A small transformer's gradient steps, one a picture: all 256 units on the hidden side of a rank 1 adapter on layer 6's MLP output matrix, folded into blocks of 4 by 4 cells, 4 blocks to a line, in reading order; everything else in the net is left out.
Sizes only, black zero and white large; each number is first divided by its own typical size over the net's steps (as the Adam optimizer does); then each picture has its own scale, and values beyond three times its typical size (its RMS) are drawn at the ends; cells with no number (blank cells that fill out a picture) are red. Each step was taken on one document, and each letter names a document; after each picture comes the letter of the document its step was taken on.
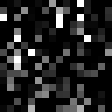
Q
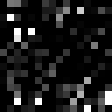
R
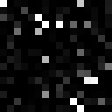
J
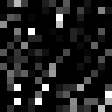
R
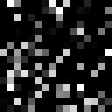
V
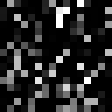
V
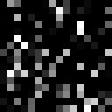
V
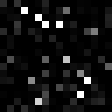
J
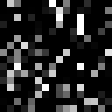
V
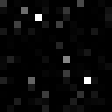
J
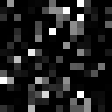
Q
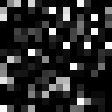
Q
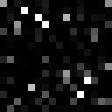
J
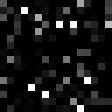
J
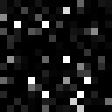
J
